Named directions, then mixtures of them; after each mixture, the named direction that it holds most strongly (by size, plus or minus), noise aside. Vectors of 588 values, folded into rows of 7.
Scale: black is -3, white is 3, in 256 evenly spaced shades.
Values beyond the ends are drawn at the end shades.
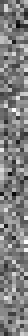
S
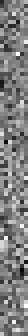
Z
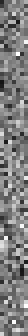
Z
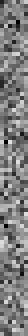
Z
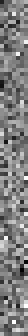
Z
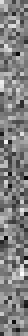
Z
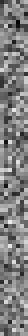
S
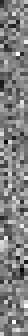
Z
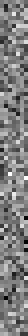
S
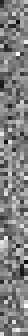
Z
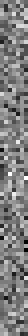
S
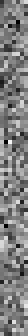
Z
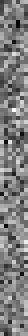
S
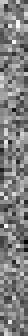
S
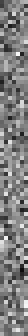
Z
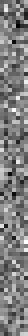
S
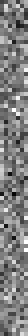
S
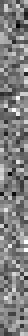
S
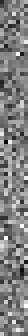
Z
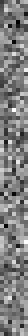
S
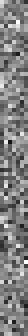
Z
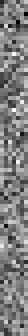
S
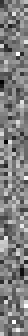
Z
